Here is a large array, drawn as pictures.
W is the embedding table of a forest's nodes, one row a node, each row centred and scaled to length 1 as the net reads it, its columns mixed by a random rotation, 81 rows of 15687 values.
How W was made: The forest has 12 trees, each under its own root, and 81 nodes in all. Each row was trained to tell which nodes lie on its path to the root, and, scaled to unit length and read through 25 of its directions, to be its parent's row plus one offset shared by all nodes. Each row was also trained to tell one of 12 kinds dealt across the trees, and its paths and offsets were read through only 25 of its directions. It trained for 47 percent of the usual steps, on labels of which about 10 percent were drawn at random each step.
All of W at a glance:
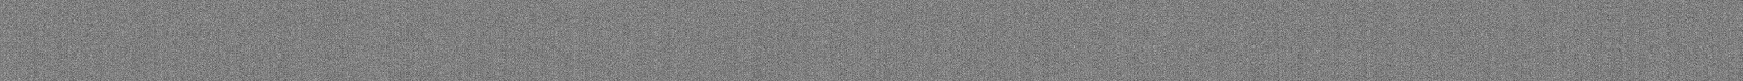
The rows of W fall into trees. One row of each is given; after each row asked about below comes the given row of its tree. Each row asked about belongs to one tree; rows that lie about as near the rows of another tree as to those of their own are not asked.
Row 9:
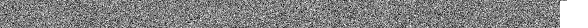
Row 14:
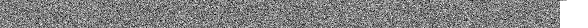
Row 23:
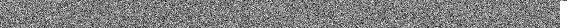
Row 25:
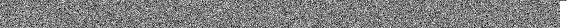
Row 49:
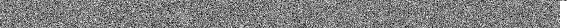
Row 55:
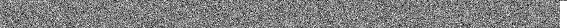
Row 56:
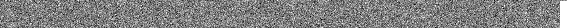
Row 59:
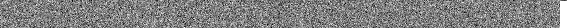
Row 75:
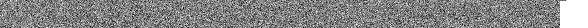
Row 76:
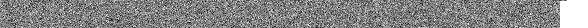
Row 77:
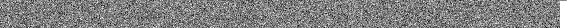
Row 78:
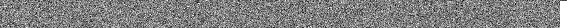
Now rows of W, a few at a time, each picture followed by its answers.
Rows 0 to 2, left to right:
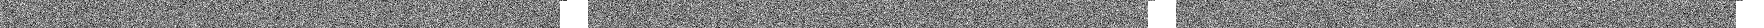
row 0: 55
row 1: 9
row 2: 49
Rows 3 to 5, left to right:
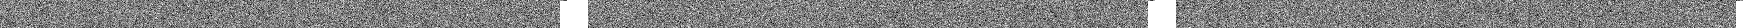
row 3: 23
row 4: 59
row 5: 78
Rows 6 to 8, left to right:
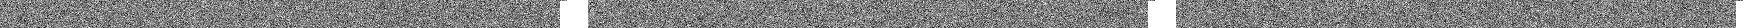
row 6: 77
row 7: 76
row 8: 25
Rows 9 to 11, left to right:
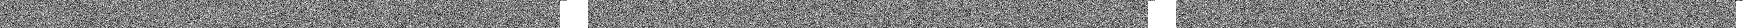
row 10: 56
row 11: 55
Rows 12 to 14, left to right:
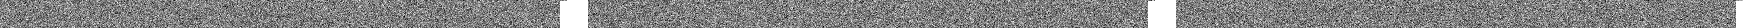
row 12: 56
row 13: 9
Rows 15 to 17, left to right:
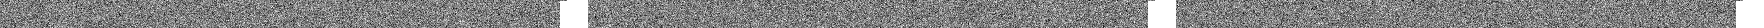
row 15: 76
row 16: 23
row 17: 25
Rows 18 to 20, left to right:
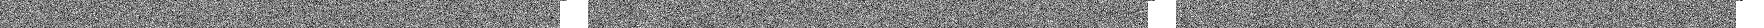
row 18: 59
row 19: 76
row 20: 75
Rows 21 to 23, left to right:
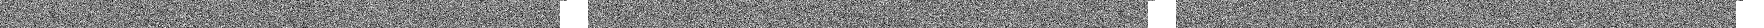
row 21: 75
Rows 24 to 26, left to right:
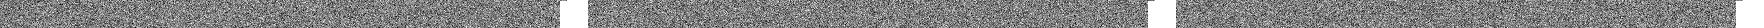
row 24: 9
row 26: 14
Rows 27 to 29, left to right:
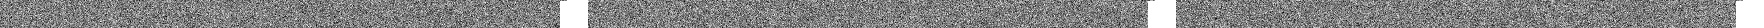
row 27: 78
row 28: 49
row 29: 56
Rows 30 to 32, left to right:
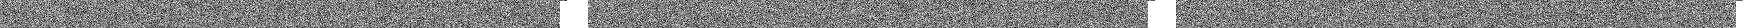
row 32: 59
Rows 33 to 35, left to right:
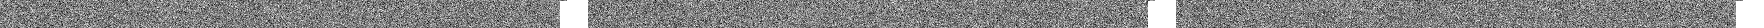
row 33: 77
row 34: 9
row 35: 77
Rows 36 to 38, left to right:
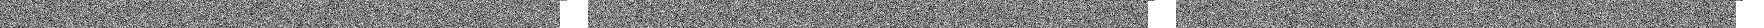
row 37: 75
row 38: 49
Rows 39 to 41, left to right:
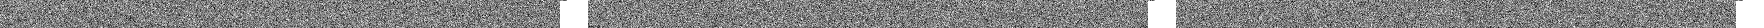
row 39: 55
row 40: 75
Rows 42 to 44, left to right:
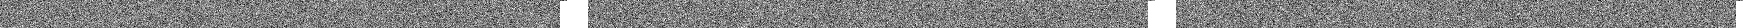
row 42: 78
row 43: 77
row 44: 25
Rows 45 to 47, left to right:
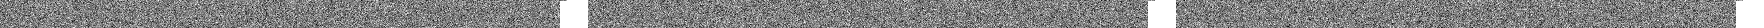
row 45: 56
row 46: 56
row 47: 56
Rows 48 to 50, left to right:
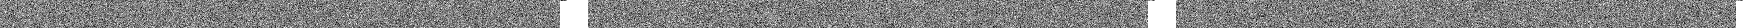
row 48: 75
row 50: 75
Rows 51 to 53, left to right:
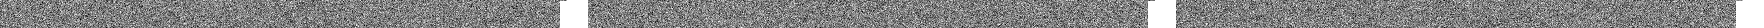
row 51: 75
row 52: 77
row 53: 56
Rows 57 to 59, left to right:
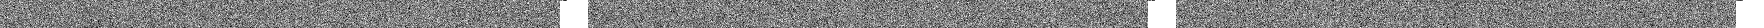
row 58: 55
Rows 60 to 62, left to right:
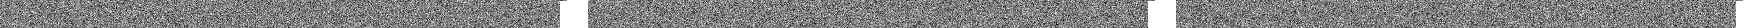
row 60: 25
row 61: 55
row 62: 56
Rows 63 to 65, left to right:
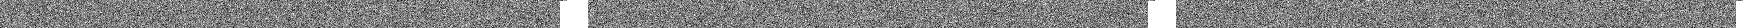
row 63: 14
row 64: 76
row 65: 59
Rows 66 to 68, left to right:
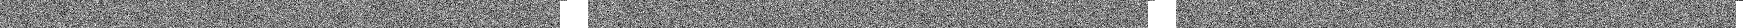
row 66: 77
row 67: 25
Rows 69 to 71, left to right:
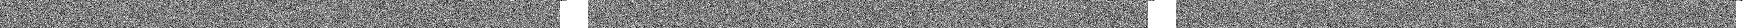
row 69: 77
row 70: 75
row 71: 49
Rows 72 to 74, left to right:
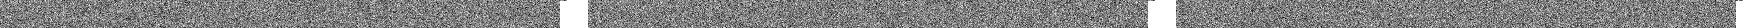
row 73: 55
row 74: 55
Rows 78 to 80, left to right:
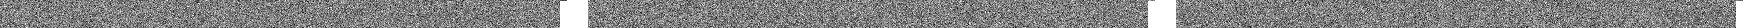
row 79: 23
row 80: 55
